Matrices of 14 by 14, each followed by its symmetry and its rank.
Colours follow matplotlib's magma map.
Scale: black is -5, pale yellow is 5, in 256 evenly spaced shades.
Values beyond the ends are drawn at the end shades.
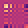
symmetric, rank one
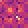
symmetric, rank three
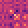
symmetric, rank three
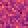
neither, full rank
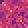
symmetric, full rank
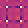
symmetric, rank one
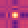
symmetric, rank one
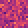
neither, full rank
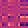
neither, rank one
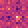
symmetric, rank three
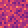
symmetric, full rank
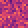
neither, full rank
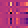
neither, rank one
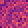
symmetric, full rank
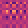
neither, rank one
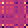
symmetric, rank one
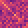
symmetric, full rank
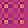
symmetric, rank one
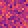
neither, full rank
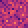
symmetric, full rank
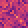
symmetric, full rank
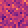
neither, full rank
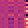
neither, rank one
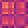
symmetric, rank one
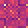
symmetric, rank three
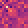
symmetric, rank three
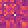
symmetric, rank three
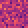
neither, full rank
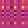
neither, rank one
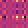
neither, rank one
